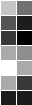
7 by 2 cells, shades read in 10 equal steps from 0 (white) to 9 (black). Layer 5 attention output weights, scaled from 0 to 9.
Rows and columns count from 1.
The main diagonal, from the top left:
2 8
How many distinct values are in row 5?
2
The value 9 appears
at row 3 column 2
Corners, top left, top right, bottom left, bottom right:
2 5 8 8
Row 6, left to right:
3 7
